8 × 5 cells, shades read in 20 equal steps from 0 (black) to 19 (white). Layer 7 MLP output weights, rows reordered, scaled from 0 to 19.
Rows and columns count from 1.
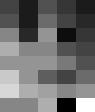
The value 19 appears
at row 8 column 5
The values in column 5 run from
2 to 19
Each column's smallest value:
5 2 6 0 2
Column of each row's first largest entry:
3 3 3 1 1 1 1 5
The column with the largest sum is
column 1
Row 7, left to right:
16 13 12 10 11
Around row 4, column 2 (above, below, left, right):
3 11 13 10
